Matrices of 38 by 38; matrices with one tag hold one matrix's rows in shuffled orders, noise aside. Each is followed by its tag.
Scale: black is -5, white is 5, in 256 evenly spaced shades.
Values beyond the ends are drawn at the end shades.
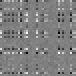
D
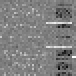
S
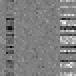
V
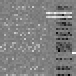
S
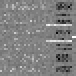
S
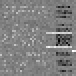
S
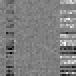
V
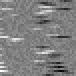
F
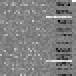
S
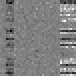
V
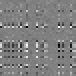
D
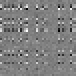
D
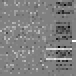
S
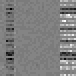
V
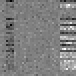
V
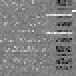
S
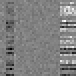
V
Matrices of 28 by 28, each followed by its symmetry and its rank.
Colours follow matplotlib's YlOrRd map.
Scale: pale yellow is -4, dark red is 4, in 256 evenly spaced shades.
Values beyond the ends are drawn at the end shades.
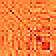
symmetric, rank five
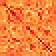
symmetric, rank five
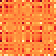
symmetric, rank two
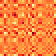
symmetric, rank two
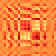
symmetric, rank two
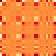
symmetric, rank one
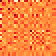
symmetric, rank three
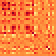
symmetric, rank three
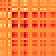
symmetric, rank one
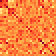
symmetric, rank five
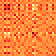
symmetric, rank three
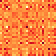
symmetric, rank three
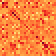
symmetric, rank five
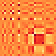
symmetric, rank two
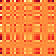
symmetric, rank one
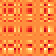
symmetric, rank one
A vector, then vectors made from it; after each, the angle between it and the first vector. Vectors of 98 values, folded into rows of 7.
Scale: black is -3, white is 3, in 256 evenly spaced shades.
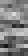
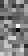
partly opposed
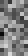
partly opposed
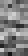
nearly parallel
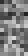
partly opposed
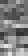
nearly opposite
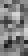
partly aligned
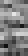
nearly parallel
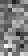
partly opposed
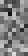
orthogonal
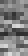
nearly opposite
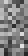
partly aligned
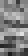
nearly parallel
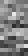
nearly parallel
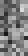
orthogonal
